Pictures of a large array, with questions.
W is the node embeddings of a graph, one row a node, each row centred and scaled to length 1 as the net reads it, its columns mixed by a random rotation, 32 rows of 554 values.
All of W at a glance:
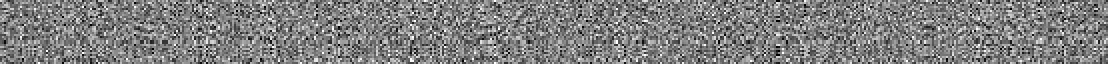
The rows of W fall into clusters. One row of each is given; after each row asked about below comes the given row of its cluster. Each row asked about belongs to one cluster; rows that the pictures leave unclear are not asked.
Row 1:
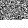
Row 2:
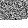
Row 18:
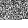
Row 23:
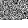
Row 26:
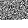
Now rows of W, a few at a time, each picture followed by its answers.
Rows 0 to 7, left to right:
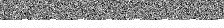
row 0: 23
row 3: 2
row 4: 26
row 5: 2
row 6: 18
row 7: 2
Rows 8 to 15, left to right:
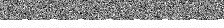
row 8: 23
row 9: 1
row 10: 23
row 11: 26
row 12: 18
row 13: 1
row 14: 1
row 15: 26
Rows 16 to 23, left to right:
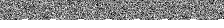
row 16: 2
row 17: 1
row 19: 18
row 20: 26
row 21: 26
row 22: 1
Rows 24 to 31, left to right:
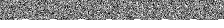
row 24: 26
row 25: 23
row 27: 23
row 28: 1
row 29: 18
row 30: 18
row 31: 23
